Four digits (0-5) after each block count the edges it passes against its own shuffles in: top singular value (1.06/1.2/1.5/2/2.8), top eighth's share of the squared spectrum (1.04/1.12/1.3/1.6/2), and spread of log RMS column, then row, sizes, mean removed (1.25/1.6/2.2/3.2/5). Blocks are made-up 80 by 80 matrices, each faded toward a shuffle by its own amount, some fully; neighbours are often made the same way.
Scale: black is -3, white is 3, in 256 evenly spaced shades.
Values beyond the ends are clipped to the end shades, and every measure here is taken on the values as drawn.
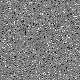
0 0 0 0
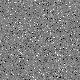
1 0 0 0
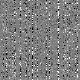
2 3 4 2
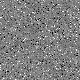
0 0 0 0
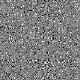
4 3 2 2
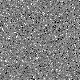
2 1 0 0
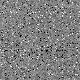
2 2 1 1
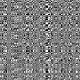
5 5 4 4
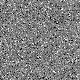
0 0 0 0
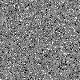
0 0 0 0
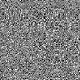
4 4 2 2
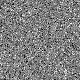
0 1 0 0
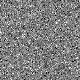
3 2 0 1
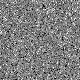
1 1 0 0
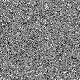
2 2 0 0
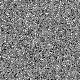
0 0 0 0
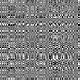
5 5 4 4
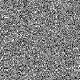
3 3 1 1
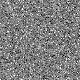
2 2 0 0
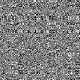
4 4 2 3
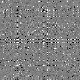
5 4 2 3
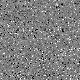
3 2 0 1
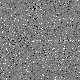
2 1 0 0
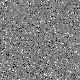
1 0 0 0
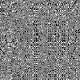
4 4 2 2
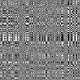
5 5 4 4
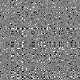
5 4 2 3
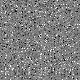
3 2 1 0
